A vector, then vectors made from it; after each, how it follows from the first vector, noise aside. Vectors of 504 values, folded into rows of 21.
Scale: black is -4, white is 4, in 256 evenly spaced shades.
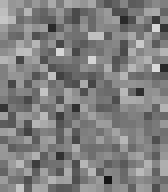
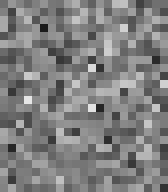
wrapped around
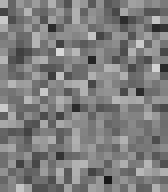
sign-scrambled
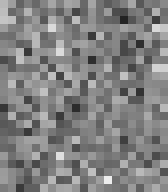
sign-scrambled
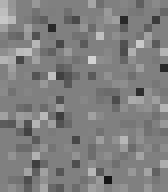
partly zeroed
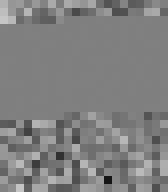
partly zeroed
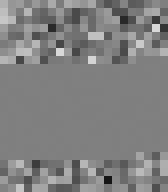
partly zeroed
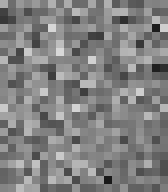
sign-scrambled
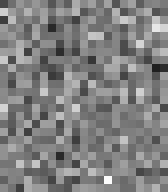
sign-scrambled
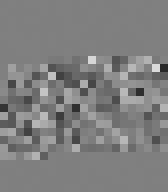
partly zeroed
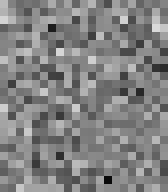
sign-scrambled
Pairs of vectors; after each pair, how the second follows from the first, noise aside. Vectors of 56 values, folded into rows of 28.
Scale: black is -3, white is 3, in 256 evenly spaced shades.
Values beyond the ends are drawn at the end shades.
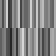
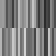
reversed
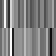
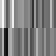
shuffled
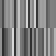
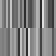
reversed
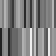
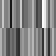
shuffled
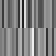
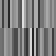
reversed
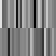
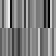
shuffled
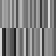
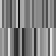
shuffled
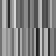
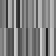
reversed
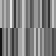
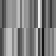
shuffled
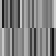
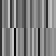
shuffled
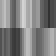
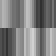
reversed
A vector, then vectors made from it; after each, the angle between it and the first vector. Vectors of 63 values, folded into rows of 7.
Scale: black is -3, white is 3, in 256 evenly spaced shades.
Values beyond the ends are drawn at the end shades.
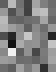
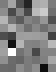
nearly parallel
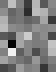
nearly parallel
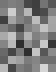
partly opposed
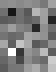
partly aligned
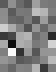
nearly parallel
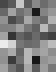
orthogonal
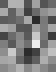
partly aligned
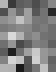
partly opposed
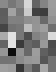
nearly opposite
